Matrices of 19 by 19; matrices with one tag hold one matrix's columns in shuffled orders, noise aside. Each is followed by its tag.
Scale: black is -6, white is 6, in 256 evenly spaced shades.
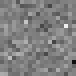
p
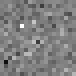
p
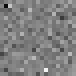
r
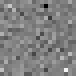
r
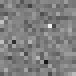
p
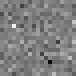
p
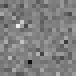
p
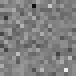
r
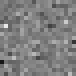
p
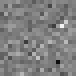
p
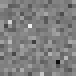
p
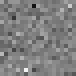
r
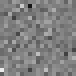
r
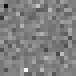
r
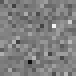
p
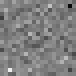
r
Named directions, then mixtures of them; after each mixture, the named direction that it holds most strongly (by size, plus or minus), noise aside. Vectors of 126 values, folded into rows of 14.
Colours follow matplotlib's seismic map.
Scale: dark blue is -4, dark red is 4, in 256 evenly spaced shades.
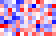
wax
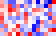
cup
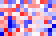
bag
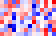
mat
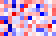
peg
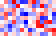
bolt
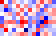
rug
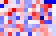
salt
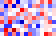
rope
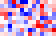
bolt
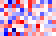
rope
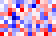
wax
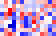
mat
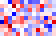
peg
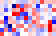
peg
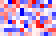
bolt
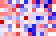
cup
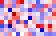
wax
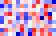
salt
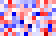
mat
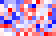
wax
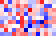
rug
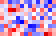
cup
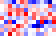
cup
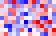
bolt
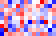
bag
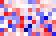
rug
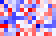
wax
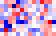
rope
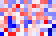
bag
